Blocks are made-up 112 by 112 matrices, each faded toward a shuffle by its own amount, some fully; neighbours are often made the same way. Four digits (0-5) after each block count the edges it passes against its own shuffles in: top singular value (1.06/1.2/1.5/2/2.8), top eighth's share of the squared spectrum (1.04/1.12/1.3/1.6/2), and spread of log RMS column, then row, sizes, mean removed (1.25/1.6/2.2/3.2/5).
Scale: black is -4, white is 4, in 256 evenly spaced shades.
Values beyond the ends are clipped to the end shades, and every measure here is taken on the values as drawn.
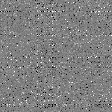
4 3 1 2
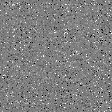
3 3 1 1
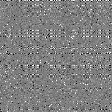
5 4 2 3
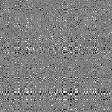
5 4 3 3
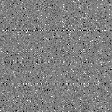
4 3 2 2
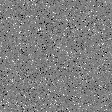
0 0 0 0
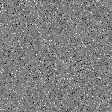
2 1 0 0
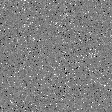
0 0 0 0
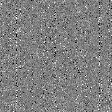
2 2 3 0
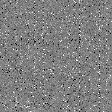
2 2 2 0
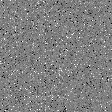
0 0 0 0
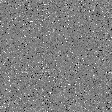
0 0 0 0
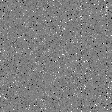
2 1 1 0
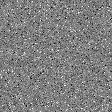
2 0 0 0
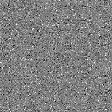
4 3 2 1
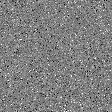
2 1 0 0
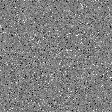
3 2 0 0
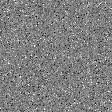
2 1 0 0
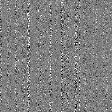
2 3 4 0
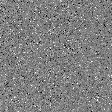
0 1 1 0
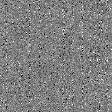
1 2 3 0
